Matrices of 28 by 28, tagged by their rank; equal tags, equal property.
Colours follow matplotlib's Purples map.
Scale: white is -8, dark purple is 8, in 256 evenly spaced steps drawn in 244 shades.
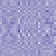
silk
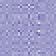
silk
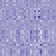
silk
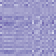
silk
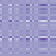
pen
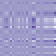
pen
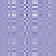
pen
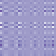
pen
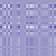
pen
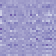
silk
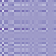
pen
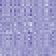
silk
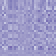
silk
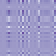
pen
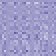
silk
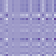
pen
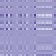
pen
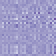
silk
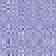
silk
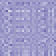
silk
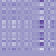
pen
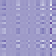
pen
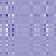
pen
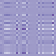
pen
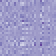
silk
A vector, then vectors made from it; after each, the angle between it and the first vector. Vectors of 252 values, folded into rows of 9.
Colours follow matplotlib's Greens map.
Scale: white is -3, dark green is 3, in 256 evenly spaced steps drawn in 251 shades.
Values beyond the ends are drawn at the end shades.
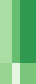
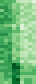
nearly opposite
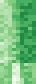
nearly parallel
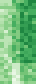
nearly parallel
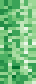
partly opposed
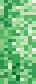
partly opposed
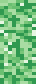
orthogonal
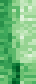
nearly opposite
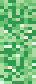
orthogonal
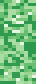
orthogonal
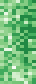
partly aligned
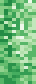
partly opposed
